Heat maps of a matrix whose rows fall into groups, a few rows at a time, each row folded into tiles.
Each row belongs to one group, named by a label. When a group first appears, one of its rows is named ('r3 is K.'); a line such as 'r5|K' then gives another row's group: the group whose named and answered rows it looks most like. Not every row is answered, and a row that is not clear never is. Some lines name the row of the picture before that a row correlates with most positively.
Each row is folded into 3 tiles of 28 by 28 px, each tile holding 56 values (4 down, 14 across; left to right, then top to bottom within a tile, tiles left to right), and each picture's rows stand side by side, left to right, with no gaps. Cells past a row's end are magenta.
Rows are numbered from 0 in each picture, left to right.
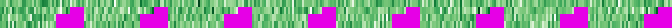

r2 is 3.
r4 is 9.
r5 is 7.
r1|7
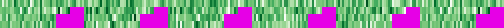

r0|7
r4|3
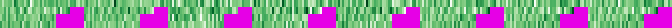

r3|3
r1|3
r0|7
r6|7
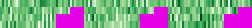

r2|9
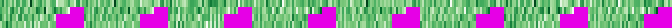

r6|3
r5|7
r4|3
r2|9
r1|3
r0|3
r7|7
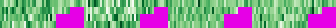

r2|3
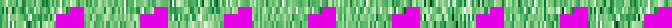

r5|9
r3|7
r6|7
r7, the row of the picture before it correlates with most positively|0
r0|9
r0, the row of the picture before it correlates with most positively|0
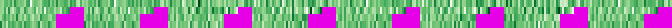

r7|7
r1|7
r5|7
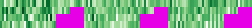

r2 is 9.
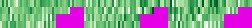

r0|9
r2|9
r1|7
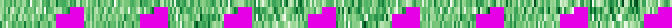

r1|7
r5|7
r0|7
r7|9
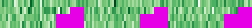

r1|3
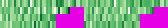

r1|7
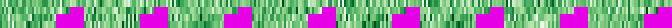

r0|9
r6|9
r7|7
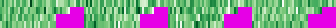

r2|9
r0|3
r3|7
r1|3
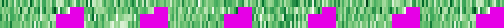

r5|3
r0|3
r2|7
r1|9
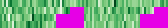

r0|9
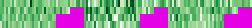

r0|3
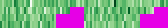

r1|3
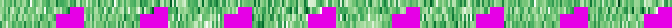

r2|9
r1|7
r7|3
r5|9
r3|3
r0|7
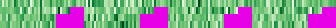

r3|3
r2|3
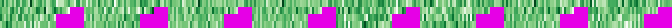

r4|9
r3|3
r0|3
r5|9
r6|3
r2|3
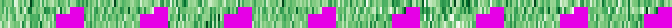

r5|9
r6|3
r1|3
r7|7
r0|3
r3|3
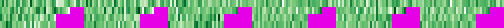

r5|7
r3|7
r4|7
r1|3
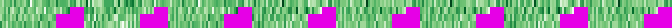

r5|3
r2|7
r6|3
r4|3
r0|7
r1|9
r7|3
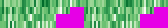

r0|9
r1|9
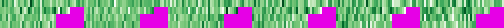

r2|7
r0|3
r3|3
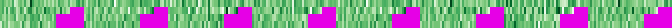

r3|3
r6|3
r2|7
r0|3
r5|3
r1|7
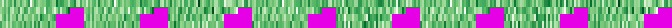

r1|7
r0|7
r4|9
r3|7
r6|9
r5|7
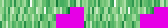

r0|7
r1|7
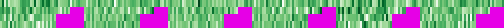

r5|9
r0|9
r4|9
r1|7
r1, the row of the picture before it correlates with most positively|0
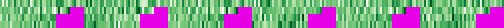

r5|9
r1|3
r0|7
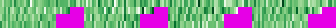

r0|7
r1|7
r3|3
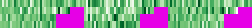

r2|3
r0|7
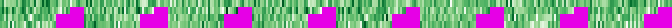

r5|7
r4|9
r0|9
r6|9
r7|9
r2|7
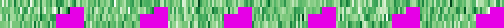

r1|7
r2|3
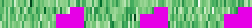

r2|7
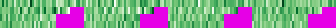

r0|3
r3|3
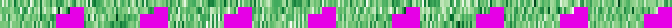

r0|7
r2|9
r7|3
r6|3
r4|7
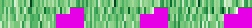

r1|3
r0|3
